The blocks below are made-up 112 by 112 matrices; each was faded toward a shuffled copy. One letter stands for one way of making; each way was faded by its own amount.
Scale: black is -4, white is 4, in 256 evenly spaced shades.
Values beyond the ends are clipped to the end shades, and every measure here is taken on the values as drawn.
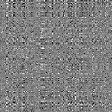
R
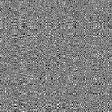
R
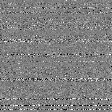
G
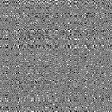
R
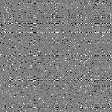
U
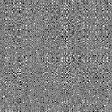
R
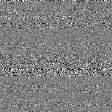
G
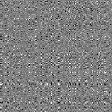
R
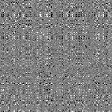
R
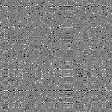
U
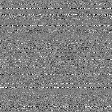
G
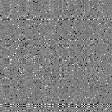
U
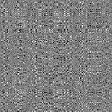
R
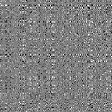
R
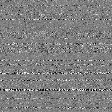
G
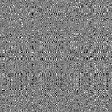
R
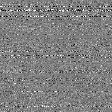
G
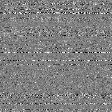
G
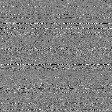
G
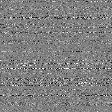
G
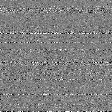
G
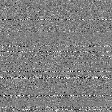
G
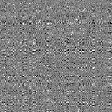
R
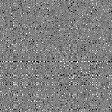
U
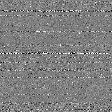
G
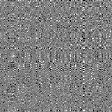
R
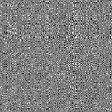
R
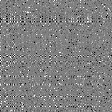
U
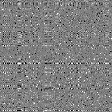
U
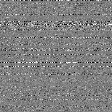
G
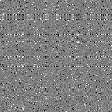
U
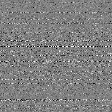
G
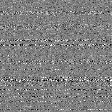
G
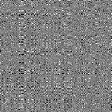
R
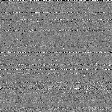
G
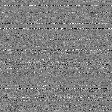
G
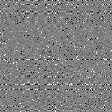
U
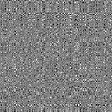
R
